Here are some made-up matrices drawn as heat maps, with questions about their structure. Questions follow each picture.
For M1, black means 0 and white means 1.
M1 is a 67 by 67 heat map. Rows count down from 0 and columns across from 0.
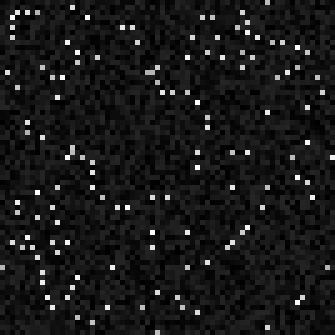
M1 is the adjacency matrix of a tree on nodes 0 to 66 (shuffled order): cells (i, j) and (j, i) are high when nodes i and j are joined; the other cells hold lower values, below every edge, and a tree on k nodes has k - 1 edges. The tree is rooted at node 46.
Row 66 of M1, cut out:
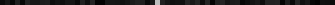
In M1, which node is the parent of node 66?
31
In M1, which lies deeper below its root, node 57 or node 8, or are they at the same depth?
the same depth
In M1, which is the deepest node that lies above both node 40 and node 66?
48
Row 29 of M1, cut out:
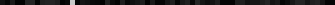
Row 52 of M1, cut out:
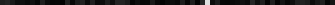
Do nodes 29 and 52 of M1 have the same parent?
no
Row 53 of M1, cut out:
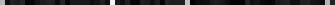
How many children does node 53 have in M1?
3
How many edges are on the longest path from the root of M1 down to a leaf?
4
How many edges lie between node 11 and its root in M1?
2
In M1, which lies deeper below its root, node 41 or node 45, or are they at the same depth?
the same depth
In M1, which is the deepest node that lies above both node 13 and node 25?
48
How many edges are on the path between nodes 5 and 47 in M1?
1
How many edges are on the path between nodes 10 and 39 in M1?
4
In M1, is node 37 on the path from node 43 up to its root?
no
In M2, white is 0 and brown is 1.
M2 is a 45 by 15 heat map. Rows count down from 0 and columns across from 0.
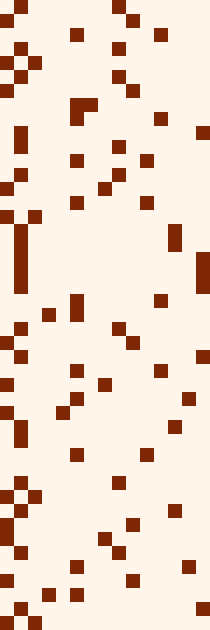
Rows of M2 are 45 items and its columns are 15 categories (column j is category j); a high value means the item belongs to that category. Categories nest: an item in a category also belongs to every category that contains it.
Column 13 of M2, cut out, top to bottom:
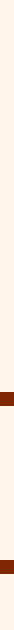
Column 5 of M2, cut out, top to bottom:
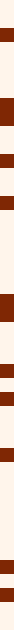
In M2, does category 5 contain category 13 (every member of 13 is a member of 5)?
yes
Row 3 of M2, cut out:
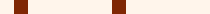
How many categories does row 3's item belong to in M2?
2
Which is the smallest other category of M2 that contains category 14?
1
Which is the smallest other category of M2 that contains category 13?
5
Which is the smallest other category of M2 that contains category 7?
0
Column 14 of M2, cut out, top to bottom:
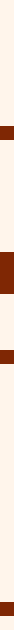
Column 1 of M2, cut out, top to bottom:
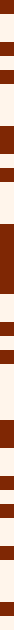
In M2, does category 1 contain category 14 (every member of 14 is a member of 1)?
yes
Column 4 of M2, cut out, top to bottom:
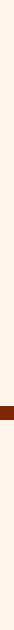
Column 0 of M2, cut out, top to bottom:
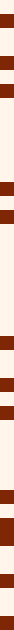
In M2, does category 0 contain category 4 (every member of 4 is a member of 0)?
yes
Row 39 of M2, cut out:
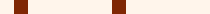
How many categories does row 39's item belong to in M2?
2
